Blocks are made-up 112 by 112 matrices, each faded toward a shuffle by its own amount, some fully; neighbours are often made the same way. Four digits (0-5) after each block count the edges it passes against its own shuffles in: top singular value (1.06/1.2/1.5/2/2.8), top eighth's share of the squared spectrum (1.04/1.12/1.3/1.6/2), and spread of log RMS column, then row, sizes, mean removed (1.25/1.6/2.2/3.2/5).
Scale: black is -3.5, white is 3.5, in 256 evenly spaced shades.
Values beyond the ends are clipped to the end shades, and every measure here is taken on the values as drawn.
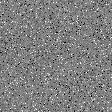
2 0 0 0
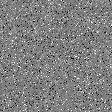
1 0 0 0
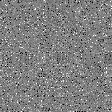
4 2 1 1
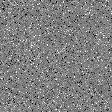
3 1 0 0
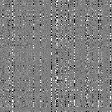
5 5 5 3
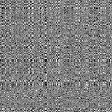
5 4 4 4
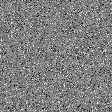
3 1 0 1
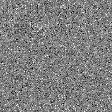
3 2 1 0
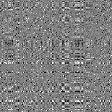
5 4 3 3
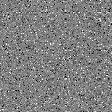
4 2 1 1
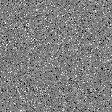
3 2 0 0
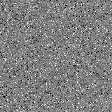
2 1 0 0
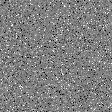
2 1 0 0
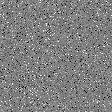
2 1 0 0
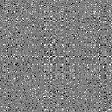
5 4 3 3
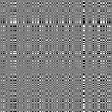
5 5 5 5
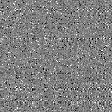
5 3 2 2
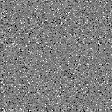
4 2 1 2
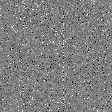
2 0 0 0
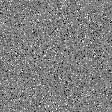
0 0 0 0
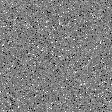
0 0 0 0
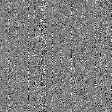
2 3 4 0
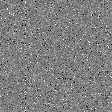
2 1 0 0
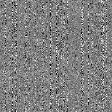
2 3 4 0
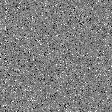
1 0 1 0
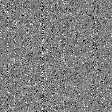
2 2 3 0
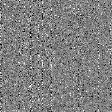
2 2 3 0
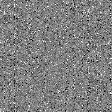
1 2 3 0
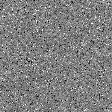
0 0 1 0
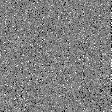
2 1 2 0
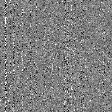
2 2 3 0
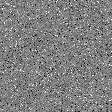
0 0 0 0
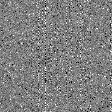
2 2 3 0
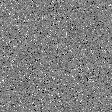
0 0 0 0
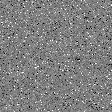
0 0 0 0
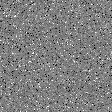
0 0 0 0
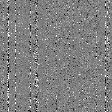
3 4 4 0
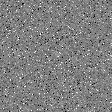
0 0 0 0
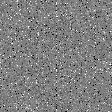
2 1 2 0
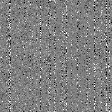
2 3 4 0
